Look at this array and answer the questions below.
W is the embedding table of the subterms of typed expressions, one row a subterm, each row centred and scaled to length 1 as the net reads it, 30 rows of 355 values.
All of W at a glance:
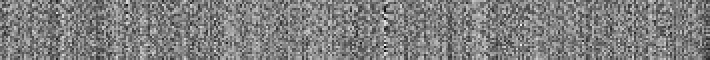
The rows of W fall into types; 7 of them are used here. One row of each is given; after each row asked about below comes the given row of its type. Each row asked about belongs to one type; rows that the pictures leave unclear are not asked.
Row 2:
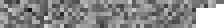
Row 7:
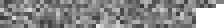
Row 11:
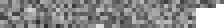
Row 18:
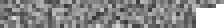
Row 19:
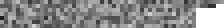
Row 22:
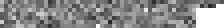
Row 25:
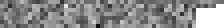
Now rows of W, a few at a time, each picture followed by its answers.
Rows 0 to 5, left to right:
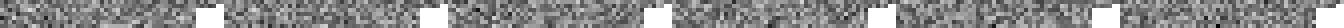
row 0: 7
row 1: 11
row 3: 2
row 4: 25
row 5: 18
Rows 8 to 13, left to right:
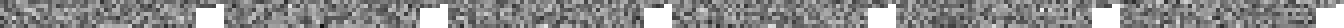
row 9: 25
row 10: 18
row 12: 19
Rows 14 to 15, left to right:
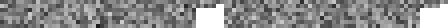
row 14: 25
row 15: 11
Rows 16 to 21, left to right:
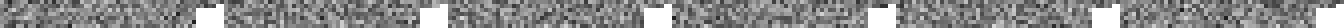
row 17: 7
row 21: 22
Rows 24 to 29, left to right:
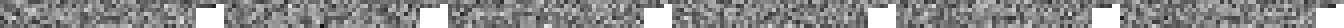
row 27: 18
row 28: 19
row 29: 19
